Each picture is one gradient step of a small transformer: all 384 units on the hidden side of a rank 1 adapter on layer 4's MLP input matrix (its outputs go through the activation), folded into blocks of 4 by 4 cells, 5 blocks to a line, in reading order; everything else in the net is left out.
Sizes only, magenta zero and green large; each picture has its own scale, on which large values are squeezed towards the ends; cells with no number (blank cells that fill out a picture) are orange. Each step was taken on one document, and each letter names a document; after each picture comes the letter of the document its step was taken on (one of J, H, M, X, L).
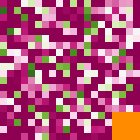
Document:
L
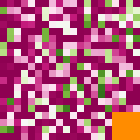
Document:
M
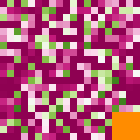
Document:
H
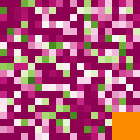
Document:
L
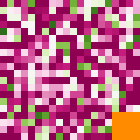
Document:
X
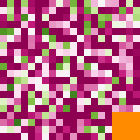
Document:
X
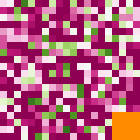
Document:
H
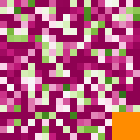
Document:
H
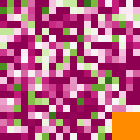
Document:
X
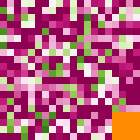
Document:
X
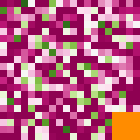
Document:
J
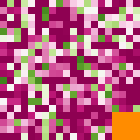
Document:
X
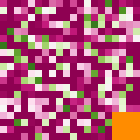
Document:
L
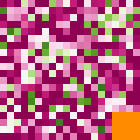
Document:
M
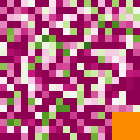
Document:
M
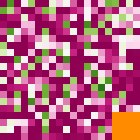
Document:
M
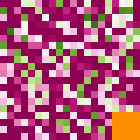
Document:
L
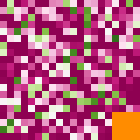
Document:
M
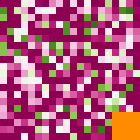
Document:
L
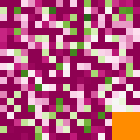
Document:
L
